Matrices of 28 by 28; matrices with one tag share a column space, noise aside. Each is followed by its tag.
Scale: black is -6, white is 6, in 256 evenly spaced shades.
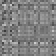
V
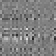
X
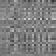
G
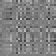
G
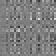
G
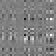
X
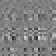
X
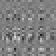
X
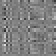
G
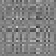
G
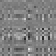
X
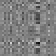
V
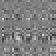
X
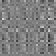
G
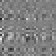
X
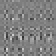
X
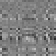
X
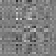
G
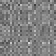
V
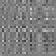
G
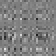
X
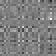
G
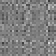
V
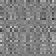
G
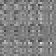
V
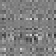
X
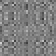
V
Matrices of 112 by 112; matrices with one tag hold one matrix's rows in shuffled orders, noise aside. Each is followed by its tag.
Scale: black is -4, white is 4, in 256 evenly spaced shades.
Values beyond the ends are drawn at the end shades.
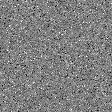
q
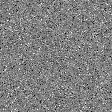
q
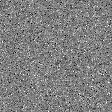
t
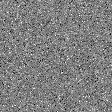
q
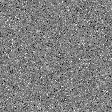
q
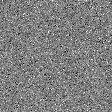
t
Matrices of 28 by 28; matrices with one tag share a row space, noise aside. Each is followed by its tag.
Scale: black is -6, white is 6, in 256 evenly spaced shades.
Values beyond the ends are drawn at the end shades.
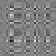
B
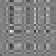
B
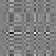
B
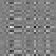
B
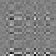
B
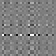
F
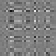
B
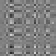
B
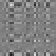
B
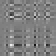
B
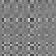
F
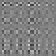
F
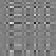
B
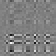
B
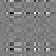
B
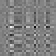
B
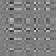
B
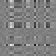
B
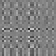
F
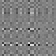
F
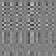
F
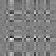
B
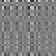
F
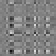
B
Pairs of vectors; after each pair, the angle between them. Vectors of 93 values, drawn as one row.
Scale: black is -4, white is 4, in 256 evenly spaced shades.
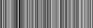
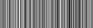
partly opposed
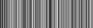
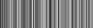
nearly parallel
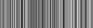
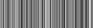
partly aligned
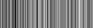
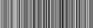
partly opposed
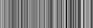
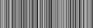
partly aligned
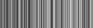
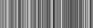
nearly opposite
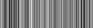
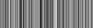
partly opposed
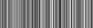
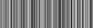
partly aligned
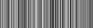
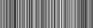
partly opposed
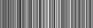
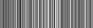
nearly parallel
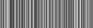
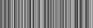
partly opposed
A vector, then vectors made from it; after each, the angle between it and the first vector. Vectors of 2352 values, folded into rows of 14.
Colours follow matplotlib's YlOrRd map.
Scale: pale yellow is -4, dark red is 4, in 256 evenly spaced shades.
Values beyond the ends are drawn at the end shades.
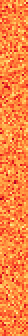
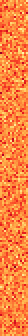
partly aligned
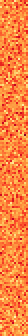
partly opposed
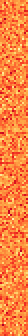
partly aligned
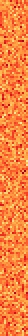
orthogonal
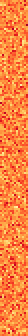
orthogonal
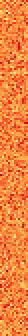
partly opposed
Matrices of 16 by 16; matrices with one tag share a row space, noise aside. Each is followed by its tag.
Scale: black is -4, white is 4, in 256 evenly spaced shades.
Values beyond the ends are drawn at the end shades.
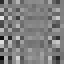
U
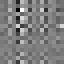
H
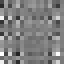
U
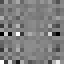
U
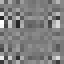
U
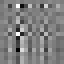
H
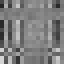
U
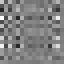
U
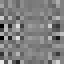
U
